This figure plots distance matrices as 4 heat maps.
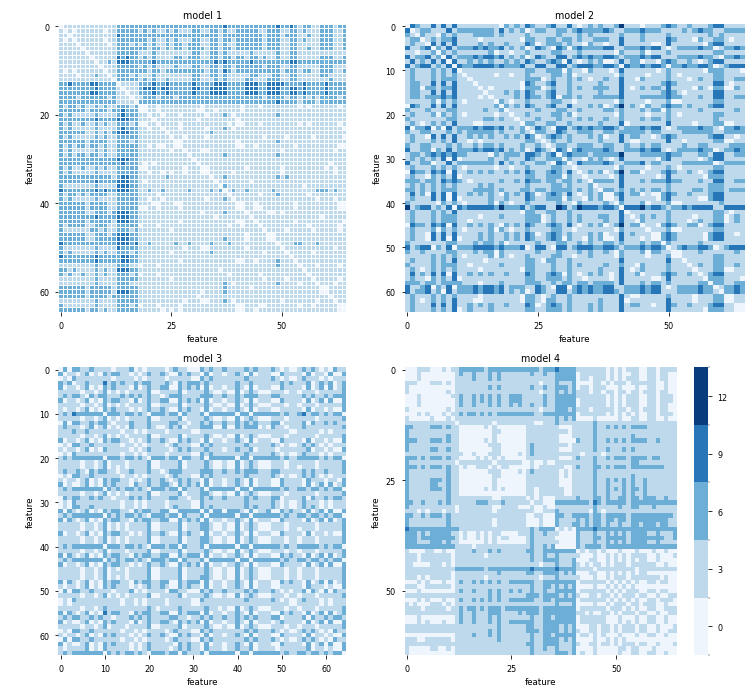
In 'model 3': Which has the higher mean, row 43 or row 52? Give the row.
43
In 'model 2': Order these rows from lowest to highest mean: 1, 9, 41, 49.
49, 1, 9, 41
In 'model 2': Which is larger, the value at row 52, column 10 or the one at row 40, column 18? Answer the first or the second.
the second
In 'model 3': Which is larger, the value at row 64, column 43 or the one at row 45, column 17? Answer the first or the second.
the second
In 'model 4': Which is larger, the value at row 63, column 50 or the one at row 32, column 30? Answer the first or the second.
the second
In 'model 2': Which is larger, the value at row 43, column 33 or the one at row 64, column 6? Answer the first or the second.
the first
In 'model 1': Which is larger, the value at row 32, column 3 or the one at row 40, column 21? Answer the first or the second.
the first
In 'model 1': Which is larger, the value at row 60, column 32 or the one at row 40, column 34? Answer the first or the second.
the second
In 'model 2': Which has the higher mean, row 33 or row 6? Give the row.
33
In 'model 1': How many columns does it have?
65
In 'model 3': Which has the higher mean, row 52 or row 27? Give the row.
27
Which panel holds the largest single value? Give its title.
model 2
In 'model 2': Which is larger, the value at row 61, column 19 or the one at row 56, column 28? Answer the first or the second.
the second
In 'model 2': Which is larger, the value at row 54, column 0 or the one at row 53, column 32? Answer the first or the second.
the first
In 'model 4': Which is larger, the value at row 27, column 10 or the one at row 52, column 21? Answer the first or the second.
the first
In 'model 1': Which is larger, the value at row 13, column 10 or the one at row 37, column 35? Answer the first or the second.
the first
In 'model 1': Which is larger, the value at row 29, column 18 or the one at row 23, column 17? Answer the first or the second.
the second
